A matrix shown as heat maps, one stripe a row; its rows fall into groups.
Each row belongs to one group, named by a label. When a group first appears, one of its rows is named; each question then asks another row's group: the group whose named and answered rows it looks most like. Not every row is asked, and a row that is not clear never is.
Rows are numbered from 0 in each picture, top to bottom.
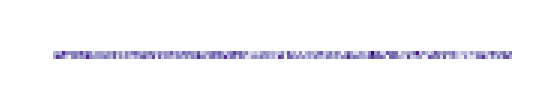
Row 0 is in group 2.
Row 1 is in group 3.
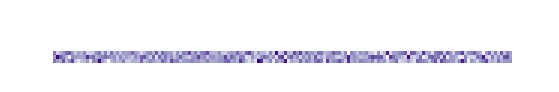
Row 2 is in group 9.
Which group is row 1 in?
3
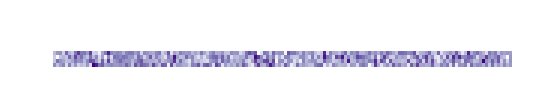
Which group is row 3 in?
9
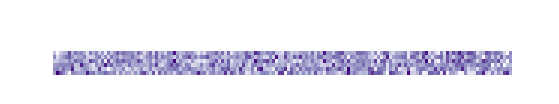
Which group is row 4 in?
9
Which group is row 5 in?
3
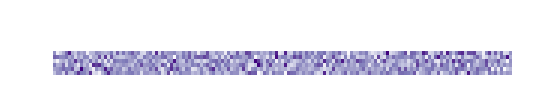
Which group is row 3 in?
9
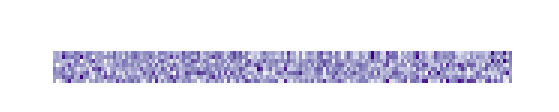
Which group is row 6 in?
2
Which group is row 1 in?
2
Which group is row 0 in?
2
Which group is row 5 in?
3
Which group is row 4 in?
9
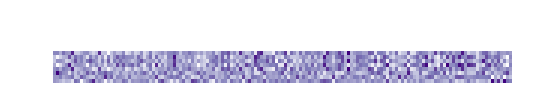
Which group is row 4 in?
9
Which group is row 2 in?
3
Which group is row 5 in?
3
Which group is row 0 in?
9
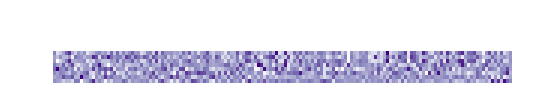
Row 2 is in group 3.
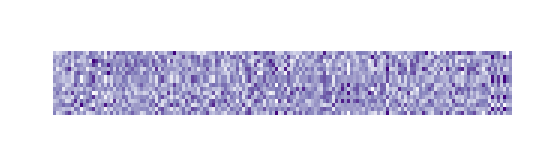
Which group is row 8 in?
3
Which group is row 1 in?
2
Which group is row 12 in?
3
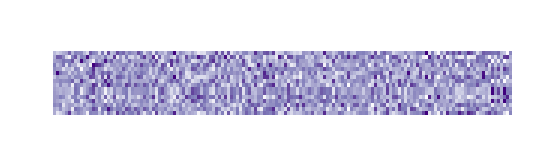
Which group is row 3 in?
9
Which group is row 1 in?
3
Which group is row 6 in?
3
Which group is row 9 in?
2
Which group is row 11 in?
3
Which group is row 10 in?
2
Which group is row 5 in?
3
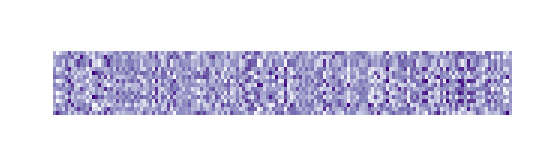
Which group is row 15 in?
3
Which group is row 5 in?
9
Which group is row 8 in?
9
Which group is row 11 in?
9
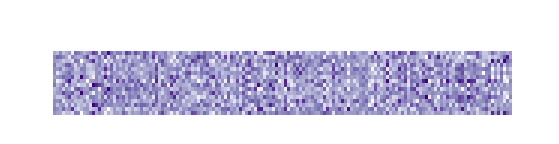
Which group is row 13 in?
9
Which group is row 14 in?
9
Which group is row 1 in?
3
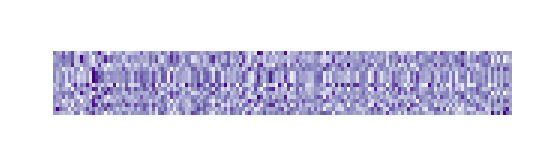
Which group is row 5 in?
9
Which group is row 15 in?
2
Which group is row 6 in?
9
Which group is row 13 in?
9
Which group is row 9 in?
9
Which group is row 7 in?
9
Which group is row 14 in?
3
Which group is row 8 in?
3
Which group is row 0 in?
9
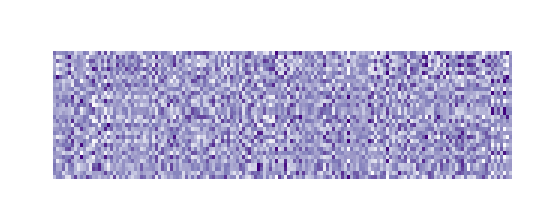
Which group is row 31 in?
3
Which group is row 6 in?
3
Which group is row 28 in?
9
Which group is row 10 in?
2
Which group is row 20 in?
9
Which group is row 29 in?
9
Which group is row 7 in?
2
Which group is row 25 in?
2
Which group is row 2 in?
3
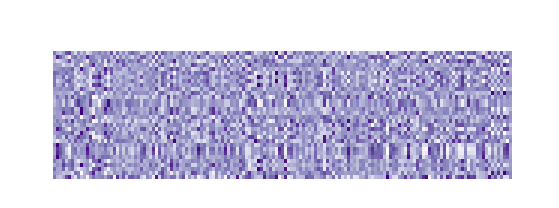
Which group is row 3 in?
2
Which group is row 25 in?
3
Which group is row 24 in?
3
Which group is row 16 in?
2
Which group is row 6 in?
9
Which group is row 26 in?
3
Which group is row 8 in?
9
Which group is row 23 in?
3
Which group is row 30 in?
2
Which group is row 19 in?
3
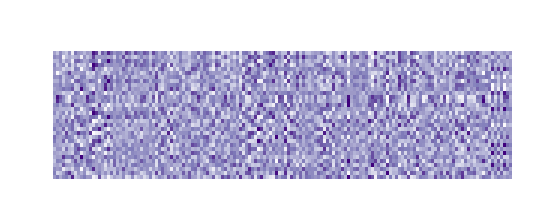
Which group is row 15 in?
9
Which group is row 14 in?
2
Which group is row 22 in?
9
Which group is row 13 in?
9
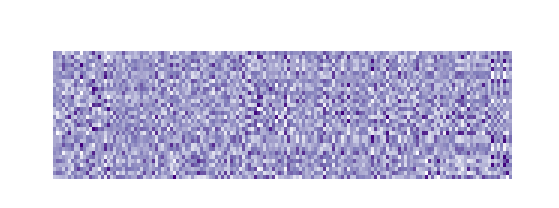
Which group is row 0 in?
2
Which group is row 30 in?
3
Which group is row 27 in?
3
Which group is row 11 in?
9
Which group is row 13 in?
9
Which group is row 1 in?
9
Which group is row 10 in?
2
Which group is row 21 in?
2
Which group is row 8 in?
3
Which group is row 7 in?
2
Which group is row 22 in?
2
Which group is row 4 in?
2
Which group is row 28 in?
2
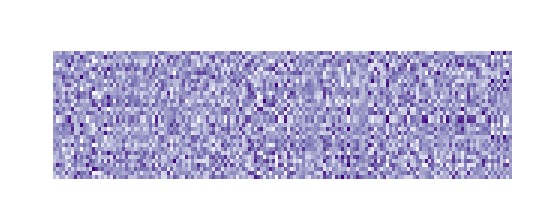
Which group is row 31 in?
3
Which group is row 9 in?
2
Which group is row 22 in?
2
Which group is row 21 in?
2
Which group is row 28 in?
3
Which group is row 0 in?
2
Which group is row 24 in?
2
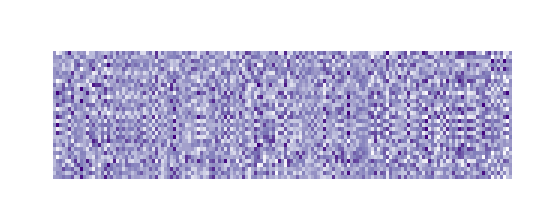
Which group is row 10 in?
3
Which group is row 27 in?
3
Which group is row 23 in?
9
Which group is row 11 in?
9
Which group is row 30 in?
3
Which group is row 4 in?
2
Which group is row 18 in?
3
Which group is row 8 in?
9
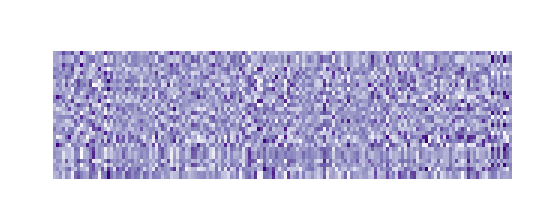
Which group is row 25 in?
2
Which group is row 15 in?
2
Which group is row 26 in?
2
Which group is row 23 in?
3
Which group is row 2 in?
2
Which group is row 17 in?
3
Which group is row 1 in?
2
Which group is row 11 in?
3
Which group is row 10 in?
2
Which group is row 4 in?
9
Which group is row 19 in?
9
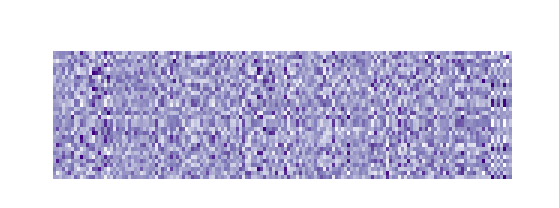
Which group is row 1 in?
3
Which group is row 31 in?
2
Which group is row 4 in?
9
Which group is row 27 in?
3
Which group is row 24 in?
2
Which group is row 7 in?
3
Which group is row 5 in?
9
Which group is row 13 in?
2
